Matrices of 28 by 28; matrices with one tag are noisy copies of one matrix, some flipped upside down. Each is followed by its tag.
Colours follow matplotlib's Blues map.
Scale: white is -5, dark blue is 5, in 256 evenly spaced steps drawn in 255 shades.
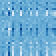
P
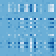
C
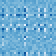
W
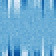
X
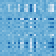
C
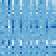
P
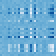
C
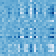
C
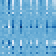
P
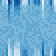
X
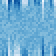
X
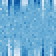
X
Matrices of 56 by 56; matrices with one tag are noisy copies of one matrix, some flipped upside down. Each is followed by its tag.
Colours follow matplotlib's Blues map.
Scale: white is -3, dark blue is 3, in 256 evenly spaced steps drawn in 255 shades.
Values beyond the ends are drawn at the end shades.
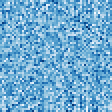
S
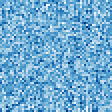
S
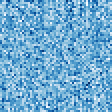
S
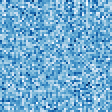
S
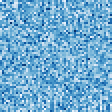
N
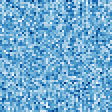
S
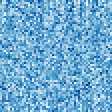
S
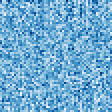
S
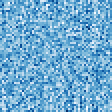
S
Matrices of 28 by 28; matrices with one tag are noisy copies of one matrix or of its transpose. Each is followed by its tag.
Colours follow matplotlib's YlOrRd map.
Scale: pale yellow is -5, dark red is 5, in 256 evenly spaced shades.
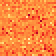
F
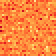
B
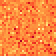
F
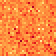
F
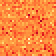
F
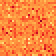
F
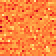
B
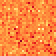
F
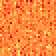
B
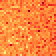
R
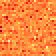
B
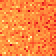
R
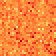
F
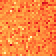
R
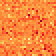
F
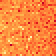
R
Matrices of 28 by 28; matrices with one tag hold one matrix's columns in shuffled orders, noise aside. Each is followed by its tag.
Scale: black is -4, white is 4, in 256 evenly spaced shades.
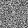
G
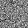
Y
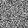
Y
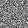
Y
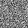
Y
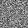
G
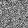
G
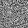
G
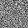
G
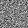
G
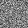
G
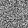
Y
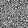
Y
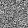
G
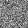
Y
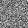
Y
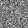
G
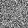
Y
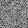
G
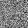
Y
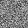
Y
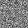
G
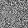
G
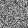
Y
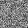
Y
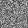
G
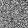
G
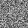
Y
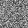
Y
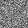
G
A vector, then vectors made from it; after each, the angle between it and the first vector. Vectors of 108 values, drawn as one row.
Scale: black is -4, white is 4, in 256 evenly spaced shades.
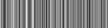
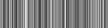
partly aligned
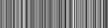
partly opposed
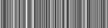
nearly parallel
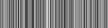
partly opposed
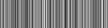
partly opposed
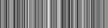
orthogonal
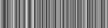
nearly parallel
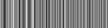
nearly parallel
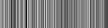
partly opposed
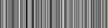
nearly opposite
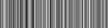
nearly opposite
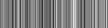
orthogonal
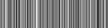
orthogonal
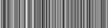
nearly parallel
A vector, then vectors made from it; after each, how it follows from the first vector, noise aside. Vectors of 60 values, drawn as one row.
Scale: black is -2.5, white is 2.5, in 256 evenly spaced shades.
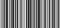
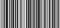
copied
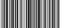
copied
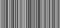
shrunk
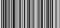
wrapped around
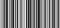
copied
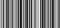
wrapped around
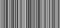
shrunk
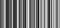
sign-scrambled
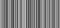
shrunk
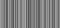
shrunk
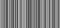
shrunk
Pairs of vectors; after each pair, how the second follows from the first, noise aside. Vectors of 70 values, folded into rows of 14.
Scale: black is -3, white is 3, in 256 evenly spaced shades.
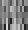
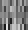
copied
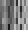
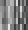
negated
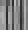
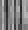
reversed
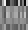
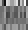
negated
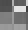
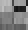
negated
